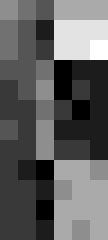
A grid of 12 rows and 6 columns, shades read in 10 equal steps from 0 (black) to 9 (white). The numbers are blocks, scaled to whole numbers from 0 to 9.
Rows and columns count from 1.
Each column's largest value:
5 4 5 8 8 9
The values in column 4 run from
0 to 8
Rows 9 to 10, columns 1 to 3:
2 1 0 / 2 2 1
